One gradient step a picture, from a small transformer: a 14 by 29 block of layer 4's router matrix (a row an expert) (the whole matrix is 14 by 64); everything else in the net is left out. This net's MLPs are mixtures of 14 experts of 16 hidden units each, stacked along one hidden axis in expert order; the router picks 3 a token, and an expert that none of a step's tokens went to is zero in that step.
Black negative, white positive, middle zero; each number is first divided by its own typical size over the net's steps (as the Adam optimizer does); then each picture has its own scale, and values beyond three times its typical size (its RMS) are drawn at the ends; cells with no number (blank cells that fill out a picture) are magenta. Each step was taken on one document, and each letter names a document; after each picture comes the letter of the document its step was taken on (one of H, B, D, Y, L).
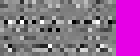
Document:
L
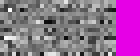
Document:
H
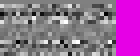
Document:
H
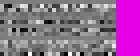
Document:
H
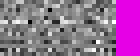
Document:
H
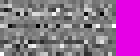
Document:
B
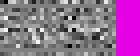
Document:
B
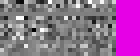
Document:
L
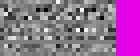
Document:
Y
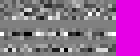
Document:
L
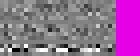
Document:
L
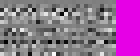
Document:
H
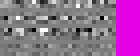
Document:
L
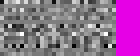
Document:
B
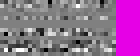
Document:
L
